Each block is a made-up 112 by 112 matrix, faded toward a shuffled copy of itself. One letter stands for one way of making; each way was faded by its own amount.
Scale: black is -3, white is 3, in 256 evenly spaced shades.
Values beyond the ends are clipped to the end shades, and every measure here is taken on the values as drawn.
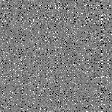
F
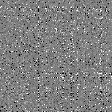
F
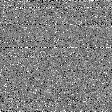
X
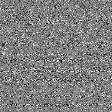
X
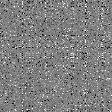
F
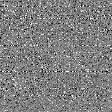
X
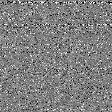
X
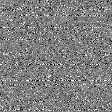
X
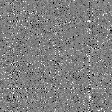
F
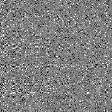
F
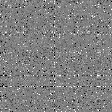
F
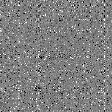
F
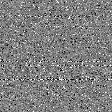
X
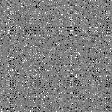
F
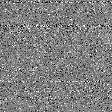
X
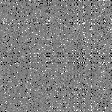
F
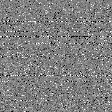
X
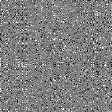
F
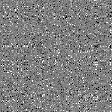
F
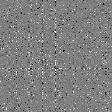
F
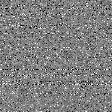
X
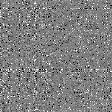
F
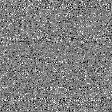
X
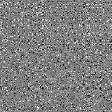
F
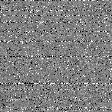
X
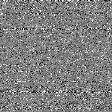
X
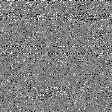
X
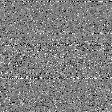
X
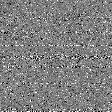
X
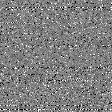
X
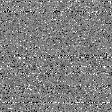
X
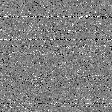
X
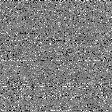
X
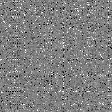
F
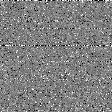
X
